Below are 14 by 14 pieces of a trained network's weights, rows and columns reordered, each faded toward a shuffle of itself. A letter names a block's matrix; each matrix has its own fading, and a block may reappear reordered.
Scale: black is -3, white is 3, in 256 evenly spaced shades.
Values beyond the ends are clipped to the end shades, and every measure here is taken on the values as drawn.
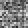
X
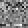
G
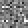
G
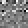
G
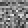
X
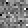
X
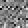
G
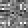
G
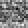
X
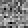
X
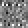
G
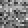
X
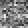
X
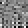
G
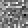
X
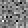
G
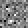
G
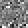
G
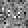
G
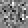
G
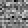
X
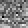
X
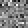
G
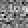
X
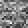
X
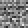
X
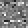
G
